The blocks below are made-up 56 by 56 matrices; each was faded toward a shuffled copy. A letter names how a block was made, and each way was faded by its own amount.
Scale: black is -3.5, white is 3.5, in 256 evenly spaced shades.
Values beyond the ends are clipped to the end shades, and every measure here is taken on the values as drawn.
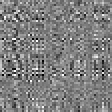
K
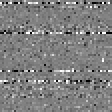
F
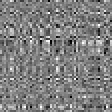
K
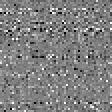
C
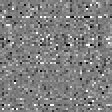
C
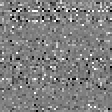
C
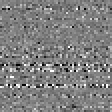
F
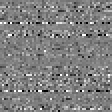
F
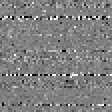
F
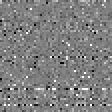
C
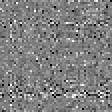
C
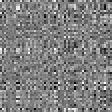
K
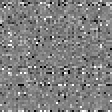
C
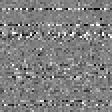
F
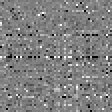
C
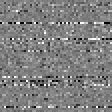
F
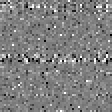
C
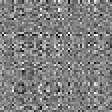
K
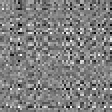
K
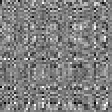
K
